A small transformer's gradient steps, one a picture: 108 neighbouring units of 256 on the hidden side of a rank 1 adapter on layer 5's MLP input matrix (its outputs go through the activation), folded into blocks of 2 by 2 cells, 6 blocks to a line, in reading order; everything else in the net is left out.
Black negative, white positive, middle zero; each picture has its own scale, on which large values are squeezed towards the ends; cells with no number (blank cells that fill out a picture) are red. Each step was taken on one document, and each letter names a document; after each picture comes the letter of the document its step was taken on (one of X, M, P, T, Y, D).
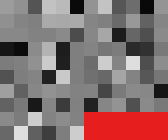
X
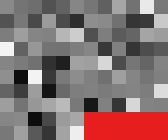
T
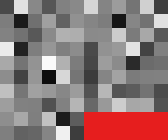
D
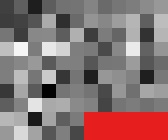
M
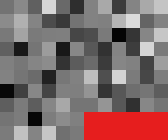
X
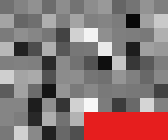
T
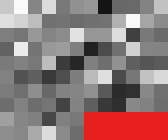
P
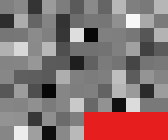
M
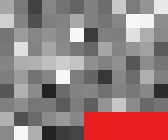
M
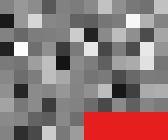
P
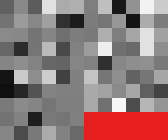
X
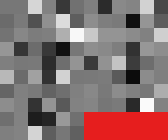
T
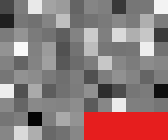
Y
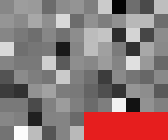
X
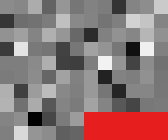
Y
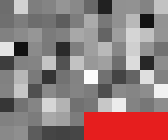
P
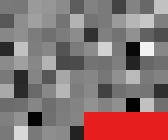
Y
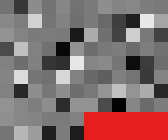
P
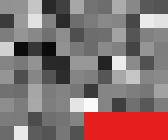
T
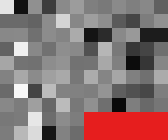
P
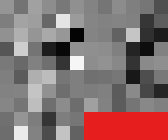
M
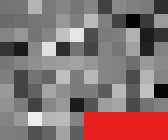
M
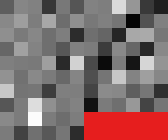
X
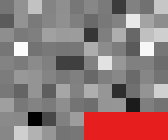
Y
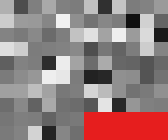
P
